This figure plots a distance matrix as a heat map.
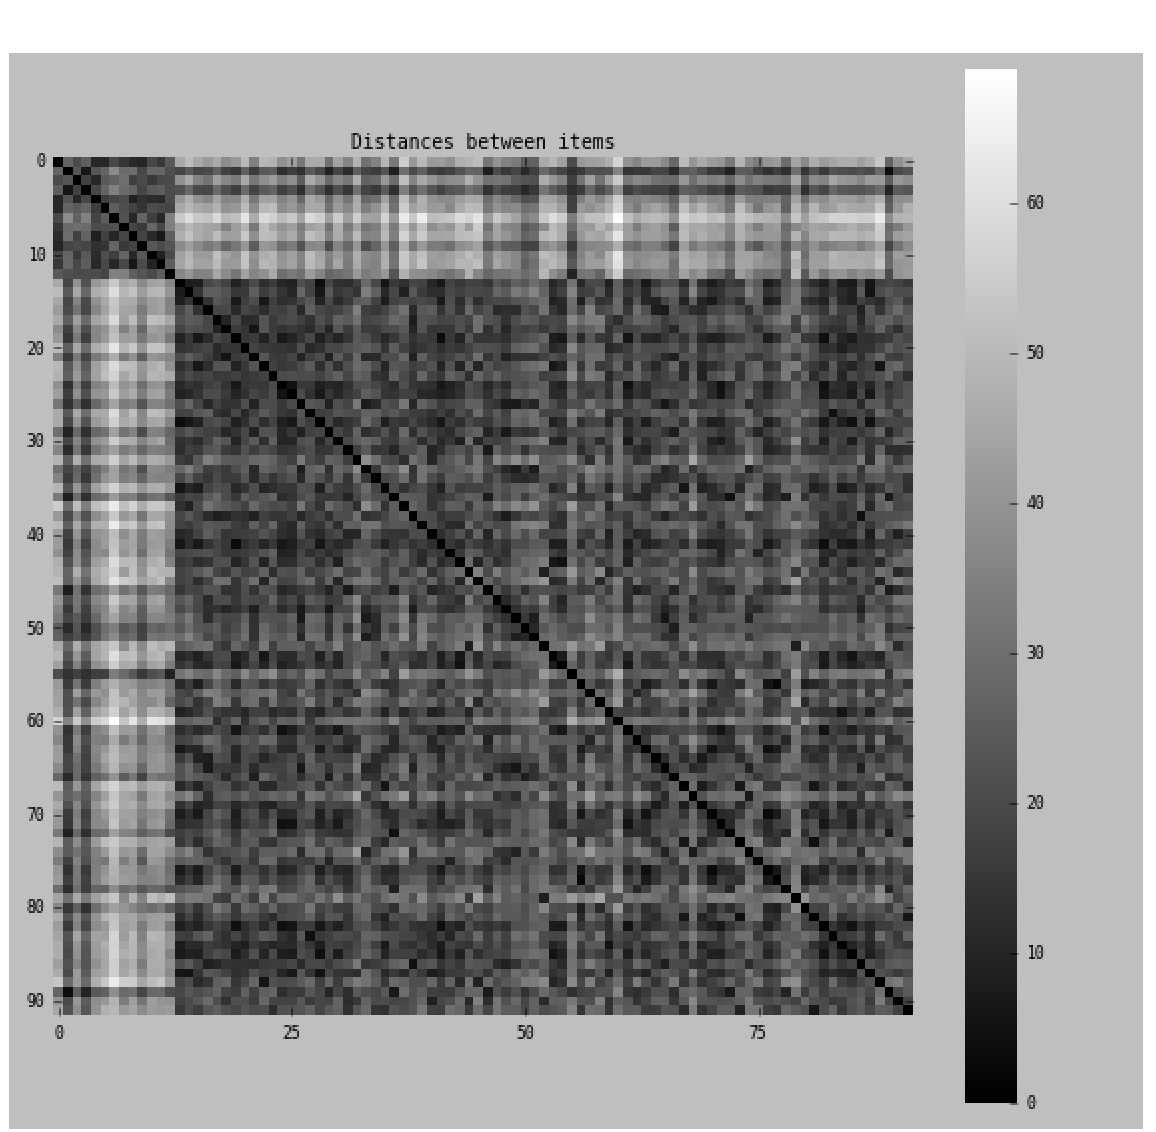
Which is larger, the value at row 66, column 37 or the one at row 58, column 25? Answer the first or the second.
the first
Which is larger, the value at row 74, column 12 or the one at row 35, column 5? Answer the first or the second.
the second
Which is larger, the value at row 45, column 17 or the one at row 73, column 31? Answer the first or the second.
the first
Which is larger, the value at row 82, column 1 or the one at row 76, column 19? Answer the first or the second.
the first
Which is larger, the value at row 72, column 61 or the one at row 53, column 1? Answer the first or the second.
the second
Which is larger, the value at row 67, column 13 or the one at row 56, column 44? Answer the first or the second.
the second
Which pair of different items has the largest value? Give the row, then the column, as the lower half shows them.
60, 6
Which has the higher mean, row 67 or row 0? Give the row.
0
